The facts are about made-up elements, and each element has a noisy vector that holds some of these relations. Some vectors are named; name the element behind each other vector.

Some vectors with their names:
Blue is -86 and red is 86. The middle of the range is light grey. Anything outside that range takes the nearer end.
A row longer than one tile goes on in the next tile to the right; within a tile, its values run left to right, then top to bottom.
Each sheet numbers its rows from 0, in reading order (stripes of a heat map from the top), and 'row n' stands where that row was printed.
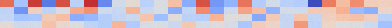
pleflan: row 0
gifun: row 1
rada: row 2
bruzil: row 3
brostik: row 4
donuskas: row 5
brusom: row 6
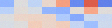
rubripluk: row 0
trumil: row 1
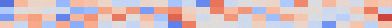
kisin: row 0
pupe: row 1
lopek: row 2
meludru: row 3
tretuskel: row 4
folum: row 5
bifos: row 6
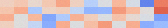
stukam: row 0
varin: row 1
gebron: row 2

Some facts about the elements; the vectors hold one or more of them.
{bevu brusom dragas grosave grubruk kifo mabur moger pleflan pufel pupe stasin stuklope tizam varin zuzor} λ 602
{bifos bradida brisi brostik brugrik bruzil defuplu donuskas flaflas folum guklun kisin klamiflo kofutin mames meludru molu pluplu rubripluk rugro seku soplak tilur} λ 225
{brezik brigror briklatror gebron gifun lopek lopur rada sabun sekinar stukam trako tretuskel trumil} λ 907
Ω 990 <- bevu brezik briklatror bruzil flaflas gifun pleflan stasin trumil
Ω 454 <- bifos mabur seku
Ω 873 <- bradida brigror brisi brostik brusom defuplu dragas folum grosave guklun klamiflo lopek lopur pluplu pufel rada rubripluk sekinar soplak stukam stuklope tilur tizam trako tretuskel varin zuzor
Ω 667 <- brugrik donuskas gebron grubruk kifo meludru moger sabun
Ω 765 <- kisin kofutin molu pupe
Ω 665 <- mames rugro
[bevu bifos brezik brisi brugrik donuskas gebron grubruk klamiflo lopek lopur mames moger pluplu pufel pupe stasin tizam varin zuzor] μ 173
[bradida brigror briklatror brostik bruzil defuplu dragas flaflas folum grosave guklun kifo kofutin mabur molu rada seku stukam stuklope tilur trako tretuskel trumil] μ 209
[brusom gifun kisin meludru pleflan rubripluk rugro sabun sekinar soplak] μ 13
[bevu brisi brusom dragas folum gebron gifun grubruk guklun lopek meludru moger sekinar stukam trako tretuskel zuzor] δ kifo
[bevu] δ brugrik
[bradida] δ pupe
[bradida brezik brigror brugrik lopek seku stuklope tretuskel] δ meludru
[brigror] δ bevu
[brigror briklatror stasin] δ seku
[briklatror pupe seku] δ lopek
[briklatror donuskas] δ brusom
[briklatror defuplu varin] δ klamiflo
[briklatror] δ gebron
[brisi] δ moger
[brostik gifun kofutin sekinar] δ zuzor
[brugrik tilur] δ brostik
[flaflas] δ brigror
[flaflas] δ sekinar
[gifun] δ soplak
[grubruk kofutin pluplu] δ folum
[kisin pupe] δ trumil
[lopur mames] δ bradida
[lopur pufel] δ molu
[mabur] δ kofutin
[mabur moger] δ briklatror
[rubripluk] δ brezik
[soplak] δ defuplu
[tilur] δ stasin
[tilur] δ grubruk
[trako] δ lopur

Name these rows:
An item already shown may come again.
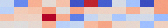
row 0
seku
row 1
brezik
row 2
sabun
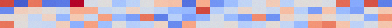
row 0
briklatror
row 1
kofutin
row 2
lopur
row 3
mames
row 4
lopur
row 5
stuklope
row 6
stasin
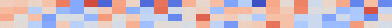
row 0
stukam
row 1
stasin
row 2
moger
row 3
molu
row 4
brugrik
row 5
sekinar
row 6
rugro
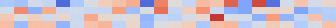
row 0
brigror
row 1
bradida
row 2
grubruk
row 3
bifos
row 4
stasin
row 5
pufel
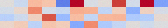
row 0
bifos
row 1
kofutin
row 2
bevu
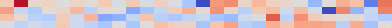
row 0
zuzor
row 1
trako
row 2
pufel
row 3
sabun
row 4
mabur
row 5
defuplu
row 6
kifo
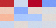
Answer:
bevu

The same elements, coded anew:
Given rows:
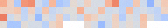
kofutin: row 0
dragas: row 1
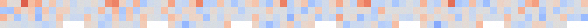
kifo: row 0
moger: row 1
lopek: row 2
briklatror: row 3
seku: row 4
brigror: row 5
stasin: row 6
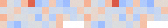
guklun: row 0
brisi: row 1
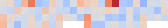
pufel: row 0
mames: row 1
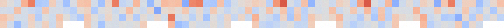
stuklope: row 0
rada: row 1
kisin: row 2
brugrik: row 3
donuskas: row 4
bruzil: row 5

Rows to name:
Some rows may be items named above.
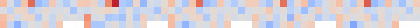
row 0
lopur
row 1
mames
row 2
lopur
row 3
gifun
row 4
trako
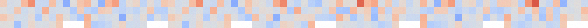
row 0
varin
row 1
trumil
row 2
varin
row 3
mabur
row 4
kifo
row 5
trumil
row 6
brugrik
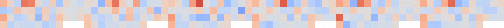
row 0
meludru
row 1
sabun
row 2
rugro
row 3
rubripluk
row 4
molu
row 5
bradida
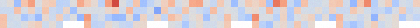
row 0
pleflan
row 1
rugro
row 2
zuzor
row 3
pupe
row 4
brezik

